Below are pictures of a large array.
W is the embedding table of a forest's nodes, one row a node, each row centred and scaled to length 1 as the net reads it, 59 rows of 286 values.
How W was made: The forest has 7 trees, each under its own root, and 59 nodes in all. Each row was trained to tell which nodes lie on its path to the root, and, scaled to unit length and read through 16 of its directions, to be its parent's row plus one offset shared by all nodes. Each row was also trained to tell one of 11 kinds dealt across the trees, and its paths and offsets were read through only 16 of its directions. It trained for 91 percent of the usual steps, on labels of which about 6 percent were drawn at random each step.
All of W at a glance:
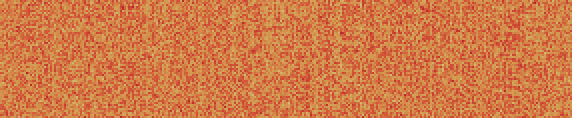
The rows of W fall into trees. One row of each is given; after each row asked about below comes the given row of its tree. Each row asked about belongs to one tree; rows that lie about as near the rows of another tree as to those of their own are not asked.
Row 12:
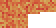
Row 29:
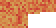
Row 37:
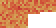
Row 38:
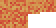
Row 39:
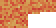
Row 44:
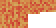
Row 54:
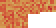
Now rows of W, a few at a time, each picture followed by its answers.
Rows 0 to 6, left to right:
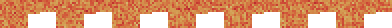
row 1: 39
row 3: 37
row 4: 44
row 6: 44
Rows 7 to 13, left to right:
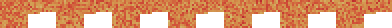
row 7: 12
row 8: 12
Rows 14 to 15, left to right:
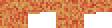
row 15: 37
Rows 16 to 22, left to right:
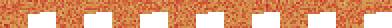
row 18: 12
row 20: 12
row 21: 39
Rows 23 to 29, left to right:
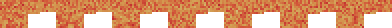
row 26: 38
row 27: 38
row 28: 38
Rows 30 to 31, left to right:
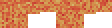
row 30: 12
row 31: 37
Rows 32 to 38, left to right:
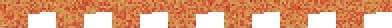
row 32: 39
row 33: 37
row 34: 39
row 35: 39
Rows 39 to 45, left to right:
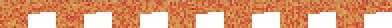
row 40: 39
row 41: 37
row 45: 37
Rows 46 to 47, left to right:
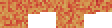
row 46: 29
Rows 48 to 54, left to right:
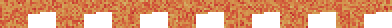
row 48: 39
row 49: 39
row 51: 37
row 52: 12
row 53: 12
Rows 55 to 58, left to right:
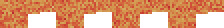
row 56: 12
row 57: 38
